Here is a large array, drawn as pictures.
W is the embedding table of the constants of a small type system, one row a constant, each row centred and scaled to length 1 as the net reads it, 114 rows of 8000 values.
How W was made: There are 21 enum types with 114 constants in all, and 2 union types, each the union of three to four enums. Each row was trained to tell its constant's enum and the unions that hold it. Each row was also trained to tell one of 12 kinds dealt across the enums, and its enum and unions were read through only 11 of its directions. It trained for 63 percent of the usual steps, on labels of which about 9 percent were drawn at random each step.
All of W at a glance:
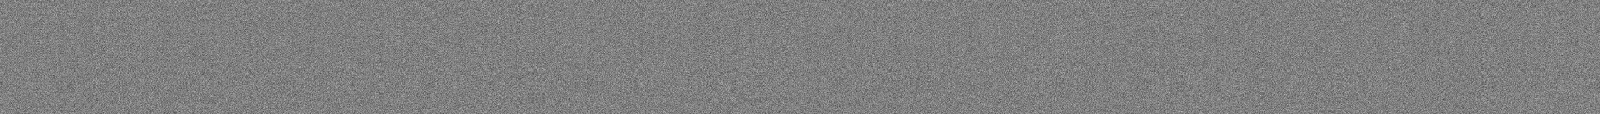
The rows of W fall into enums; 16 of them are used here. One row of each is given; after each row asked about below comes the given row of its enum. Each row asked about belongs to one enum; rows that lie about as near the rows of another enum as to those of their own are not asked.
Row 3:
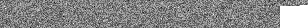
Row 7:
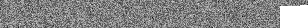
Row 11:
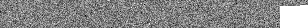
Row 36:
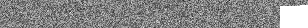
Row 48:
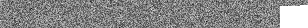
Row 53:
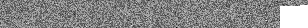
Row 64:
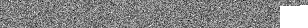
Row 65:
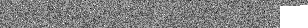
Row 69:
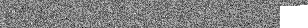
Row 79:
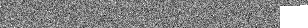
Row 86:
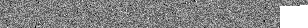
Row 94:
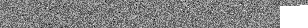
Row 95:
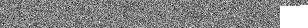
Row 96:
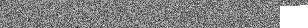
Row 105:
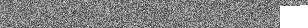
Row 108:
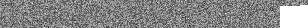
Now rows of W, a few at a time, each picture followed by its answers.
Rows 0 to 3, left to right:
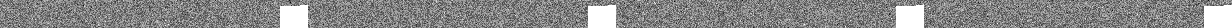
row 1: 69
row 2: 53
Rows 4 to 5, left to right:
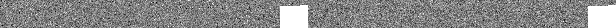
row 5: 86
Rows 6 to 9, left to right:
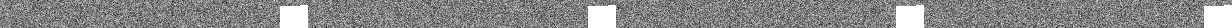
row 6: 108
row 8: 94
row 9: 7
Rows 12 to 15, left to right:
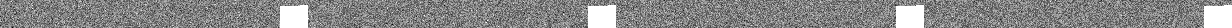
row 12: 36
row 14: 94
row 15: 94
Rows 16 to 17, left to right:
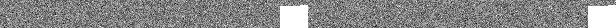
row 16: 7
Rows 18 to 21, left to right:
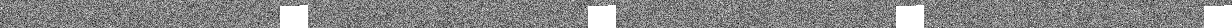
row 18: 3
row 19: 108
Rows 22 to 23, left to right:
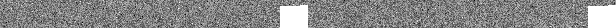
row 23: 69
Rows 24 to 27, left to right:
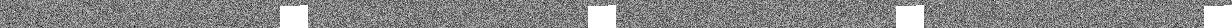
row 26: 105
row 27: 11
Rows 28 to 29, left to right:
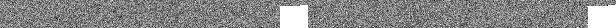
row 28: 79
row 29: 53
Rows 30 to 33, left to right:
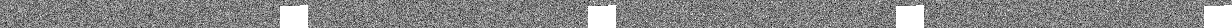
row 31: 105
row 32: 79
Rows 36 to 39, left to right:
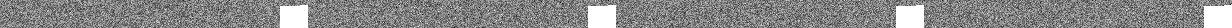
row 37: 7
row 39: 64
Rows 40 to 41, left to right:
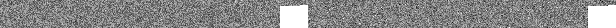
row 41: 7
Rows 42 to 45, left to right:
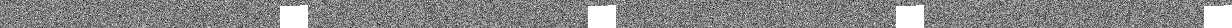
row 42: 95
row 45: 36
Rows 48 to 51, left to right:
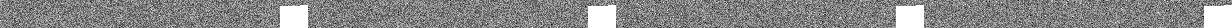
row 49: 108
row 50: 11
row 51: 69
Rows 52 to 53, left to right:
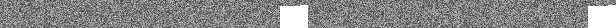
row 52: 105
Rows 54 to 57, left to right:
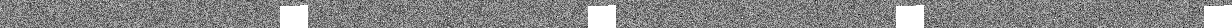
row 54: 105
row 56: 7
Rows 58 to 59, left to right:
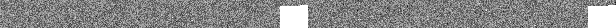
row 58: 94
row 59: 108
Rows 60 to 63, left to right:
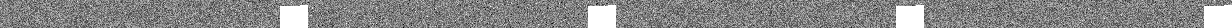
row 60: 105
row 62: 94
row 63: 86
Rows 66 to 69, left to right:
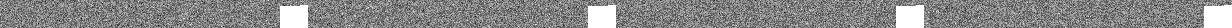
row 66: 79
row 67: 79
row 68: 3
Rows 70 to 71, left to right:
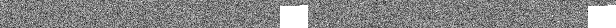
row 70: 69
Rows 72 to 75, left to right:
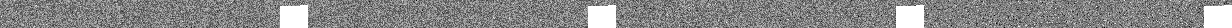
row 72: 48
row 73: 108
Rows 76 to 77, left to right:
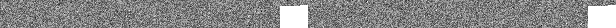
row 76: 64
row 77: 69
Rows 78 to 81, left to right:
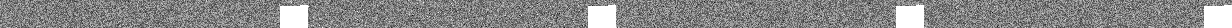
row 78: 79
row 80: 105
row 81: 53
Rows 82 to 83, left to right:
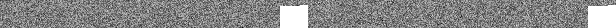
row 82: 3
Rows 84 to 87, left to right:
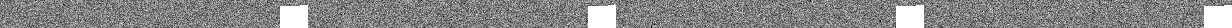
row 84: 3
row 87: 3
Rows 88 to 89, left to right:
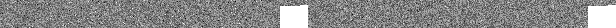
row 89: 53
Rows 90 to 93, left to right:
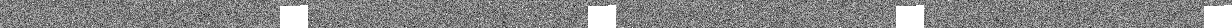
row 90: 7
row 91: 3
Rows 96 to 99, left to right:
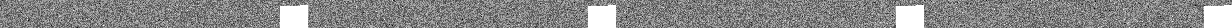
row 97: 108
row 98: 48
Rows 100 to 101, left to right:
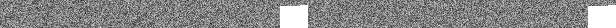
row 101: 79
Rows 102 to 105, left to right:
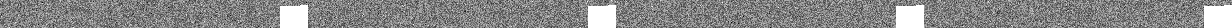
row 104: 53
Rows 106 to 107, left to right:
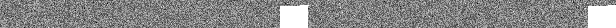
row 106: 11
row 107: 53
